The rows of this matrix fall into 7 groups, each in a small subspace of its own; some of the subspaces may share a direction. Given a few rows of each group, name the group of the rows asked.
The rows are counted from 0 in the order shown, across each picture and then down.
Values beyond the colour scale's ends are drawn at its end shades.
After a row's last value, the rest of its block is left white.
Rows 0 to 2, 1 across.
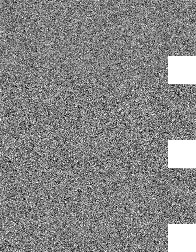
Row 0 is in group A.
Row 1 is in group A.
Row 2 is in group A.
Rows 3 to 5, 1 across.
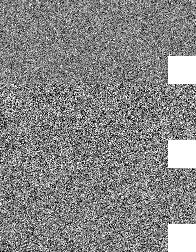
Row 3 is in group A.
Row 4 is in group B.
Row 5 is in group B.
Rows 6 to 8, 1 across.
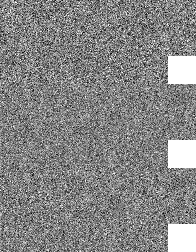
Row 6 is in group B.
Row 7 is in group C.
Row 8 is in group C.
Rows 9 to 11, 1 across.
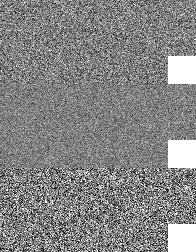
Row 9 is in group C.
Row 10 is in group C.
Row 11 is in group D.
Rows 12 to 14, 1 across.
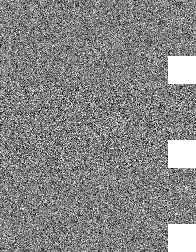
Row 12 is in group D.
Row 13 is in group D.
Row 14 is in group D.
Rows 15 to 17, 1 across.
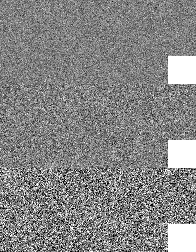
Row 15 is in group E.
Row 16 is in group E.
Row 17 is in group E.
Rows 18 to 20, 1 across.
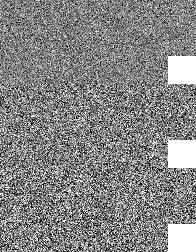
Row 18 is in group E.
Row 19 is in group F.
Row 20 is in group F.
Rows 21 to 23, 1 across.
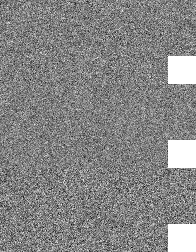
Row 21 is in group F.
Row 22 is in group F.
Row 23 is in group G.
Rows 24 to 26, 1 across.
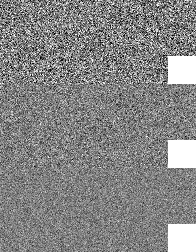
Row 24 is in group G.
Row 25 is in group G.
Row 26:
C
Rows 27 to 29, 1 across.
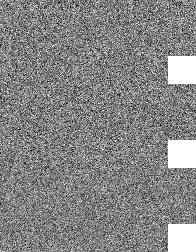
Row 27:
D
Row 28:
F
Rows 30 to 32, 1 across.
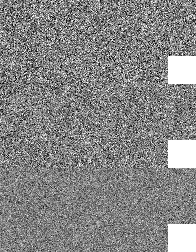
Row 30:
A
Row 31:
F
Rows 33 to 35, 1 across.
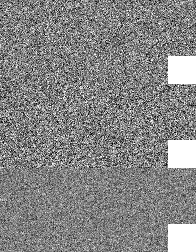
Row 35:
A
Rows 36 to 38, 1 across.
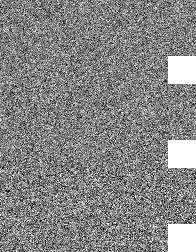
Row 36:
E
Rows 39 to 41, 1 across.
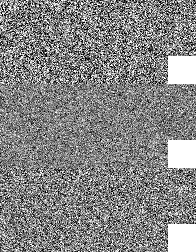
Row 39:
F
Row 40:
F
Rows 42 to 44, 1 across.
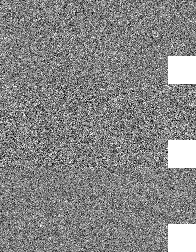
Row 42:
B
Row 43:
A
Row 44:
G
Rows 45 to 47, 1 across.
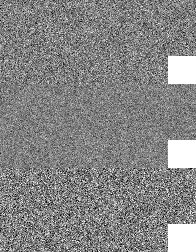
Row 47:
C
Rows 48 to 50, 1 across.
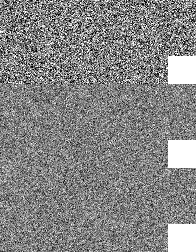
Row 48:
A
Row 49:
E
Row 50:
G
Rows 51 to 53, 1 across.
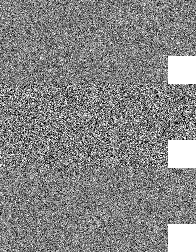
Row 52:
C
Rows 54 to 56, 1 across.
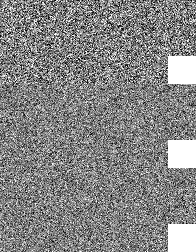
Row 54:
B
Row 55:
A
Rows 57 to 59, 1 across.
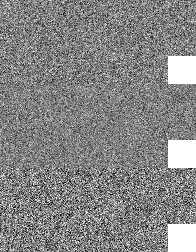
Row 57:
E
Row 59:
C
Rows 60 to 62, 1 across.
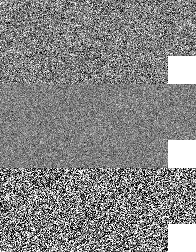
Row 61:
G
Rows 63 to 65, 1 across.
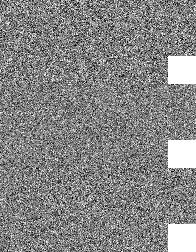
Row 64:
D
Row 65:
A
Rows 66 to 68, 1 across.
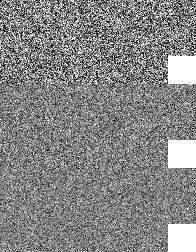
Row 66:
E
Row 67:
C
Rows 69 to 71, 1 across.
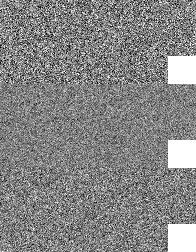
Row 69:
D
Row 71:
B
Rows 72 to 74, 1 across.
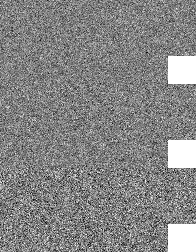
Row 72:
G
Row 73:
F
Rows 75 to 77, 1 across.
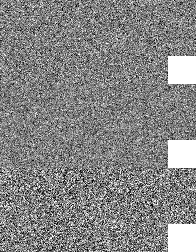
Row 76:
B
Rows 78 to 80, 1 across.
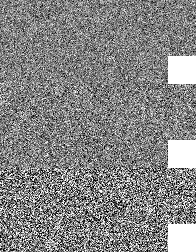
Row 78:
A
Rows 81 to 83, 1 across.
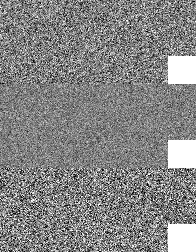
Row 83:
F
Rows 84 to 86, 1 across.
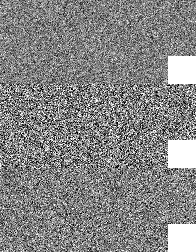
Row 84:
B
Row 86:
E
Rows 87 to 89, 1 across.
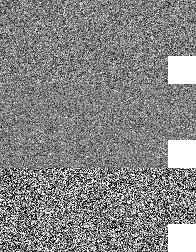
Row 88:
G
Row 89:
E
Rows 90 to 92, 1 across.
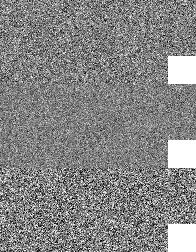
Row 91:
D
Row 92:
G
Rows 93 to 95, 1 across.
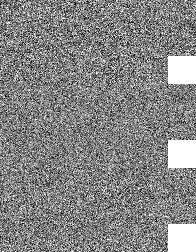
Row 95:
A
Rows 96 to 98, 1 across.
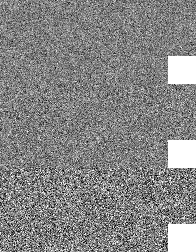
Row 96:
F
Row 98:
E
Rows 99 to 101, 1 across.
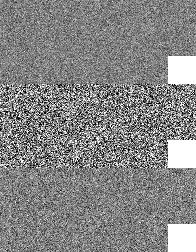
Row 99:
E
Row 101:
D
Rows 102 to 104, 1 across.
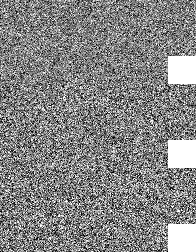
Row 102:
D
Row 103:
E
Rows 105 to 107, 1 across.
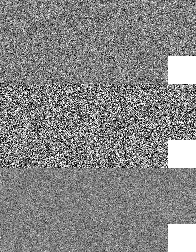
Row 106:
C
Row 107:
F
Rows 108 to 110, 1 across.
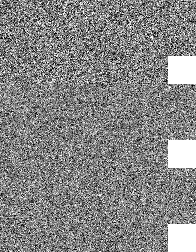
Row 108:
B
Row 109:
B
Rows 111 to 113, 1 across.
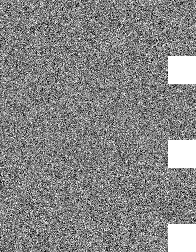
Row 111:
C
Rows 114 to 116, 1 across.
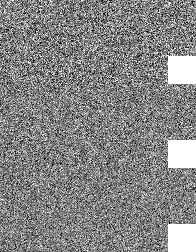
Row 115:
F
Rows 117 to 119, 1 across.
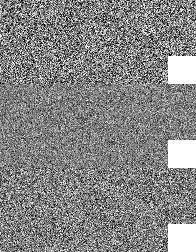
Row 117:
E
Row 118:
A
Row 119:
E
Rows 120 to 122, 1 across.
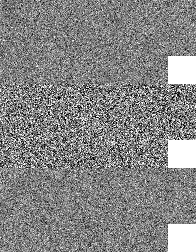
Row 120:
E
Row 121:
A
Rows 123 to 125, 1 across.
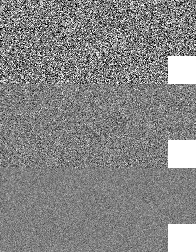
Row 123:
D
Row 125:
E
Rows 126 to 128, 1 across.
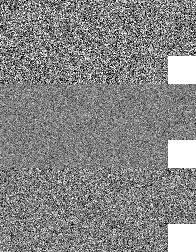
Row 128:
A
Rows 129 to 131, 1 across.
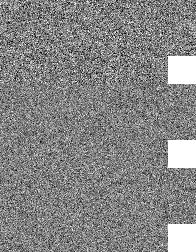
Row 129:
F
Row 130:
G
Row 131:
E
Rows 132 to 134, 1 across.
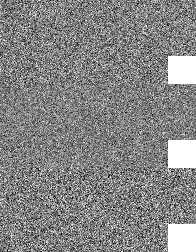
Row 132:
E
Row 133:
E
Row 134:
A
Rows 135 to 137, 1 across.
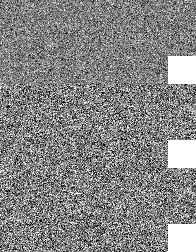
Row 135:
G
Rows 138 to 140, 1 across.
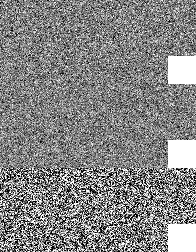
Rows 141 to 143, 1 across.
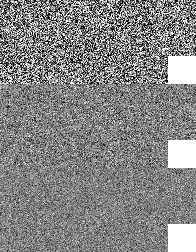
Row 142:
F
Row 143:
D
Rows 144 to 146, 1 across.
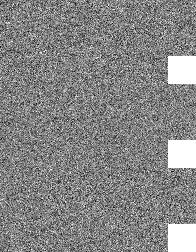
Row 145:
B
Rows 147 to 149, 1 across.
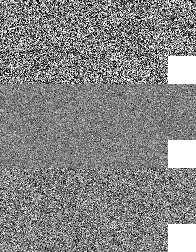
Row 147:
A
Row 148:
F
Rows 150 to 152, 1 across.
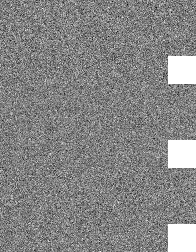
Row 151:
G
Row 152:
G
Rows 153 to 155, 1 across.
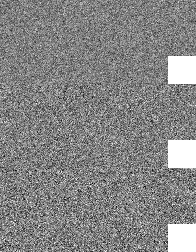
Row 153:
G
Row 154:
B
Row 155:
A
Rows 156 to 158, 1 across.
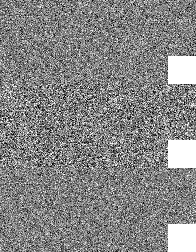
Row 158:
C
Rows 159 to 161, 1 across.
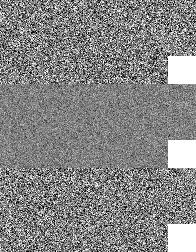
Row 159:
F
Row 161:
D
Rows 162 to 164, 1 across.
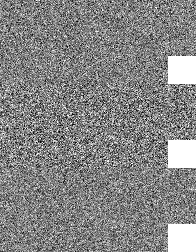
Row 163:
G
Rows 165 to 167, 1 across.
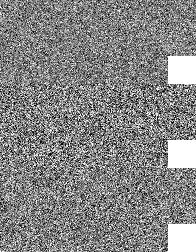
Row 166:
G
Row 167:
B
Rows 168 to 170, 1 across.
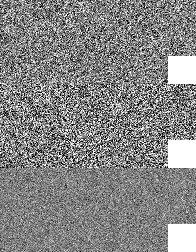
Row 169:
E
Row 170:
C
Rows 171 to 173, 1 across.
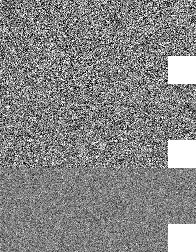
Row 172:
F
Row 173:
C
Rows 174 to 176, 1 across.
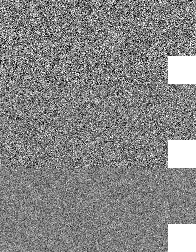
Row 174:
D
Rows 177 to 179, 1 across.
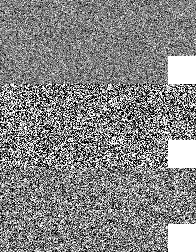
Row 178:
A
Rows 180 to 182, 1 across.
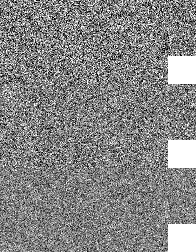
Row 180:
E
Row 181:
E
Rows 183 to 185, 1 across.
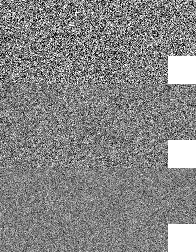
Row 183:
B
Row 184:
G
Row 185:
C
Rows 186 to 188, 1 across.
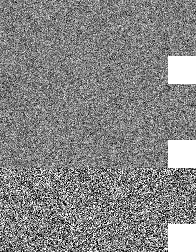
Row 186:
E
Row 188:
E
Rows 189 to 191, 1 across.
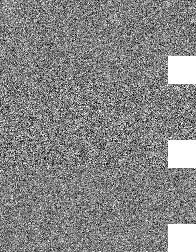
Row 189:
E
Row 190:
F
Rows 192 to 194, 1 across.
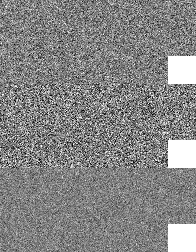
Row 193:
E
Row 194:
D
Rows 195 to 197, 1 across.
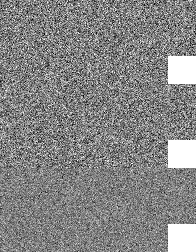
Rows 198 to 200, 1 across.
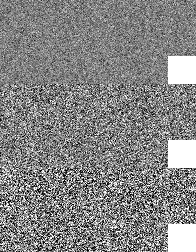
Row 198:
F
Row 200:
B
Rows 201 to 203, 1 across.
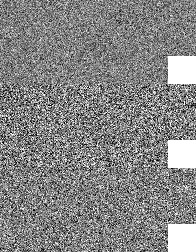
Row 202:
A
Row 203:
D
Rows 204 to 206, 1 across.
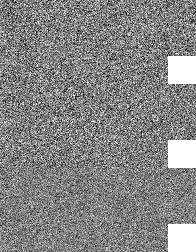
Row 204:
B
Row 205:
B
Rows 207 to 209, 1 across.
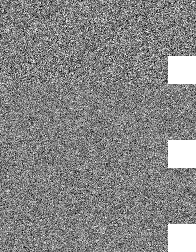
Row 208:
F
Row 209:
F
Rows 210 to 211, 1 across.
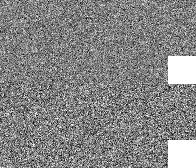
